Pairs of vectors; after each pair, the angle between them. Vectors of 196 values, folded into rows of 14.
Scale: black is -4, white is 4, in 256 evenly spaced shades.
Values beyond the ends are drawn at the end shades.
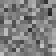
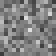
nearly opposite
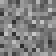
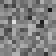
partly opposed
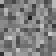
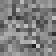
orthogonal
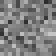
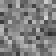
nearly opposite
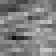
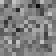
orthogonal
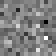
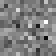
nearly opposite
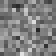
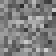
partly aligned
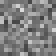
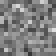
nearly parallel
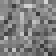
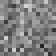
nearly parallel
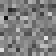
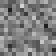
partly aligned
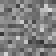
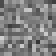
partly aligned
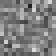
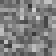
nearly parallel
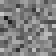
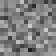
partly aligned
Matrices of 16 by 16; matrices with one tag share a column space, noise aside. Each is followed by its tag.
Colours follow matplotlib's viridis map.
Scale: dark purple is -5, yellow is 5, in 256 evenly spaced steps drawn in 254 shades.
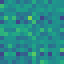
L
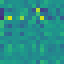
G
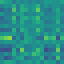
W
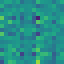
L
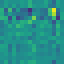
G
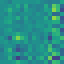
W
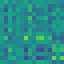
W
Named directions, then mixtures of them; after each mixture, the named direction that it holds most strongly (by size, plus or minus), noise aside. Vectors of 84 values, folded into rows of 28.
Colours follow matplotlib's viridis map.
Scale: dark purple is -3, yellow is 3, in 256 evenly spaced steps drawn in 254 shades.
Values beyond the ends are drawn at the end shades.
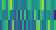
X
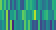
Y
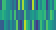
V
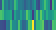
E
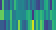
E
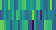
E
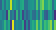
Y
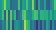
Y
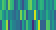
X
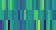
X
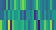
Y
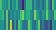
Y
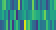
V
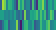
V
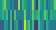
V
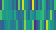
V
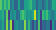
Y
